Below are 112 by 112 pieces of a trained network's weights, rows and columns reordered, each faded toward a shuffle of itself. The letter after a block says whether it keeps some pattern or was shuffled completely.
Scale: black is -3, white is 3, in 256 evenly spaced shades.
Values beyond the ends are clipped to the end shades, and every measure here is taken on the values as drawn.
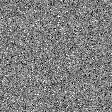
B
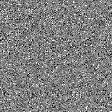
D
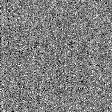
D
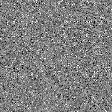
D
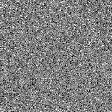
D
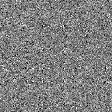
D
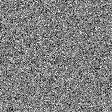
B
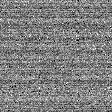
D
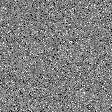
B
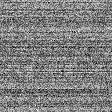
D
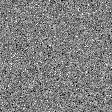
B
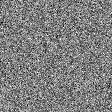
B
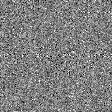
D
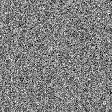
D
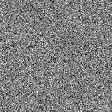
D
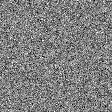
B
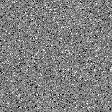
D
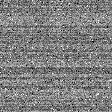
D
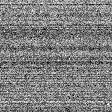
D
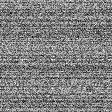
D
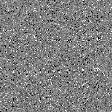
D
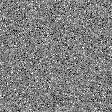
B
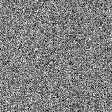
D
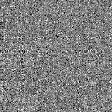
D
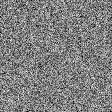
B
